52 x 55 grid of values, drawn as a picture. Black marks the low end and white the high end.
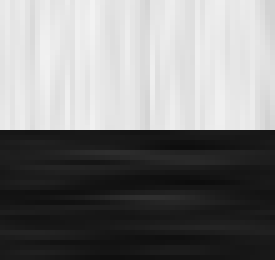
The table splits into 2 rows of 1 panel. Panel 1,1: very high, streaked downward, faint in contrast. Panel 2,1: very low, streaked across, faint in contrast.
